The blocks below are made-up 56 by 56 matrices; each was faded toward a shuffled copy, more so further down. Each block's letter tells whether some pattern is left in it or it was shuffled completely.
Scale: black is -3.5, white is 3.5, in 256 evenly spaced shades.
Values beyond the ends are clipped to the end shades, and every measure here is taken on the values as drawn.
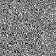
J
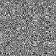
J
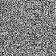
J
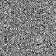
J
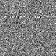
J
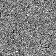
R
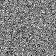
R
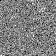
R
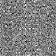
J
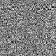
J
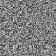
J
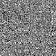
J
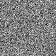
R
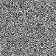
J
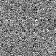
J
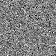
R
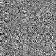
J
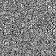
J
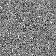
R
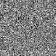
J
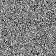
R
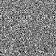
J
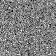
R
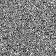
R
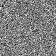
R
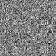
J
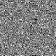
J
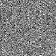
J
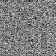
J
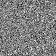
R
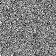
R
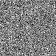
R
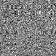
J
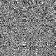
J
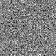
J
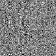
J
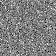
R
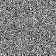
J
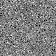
R
